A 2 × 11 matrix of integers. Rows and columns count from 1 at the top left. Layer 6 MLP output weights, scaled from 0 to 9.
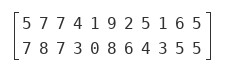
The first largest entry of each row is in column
6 2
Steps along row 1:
up same down down up down up down up down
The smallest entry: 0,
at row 2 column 5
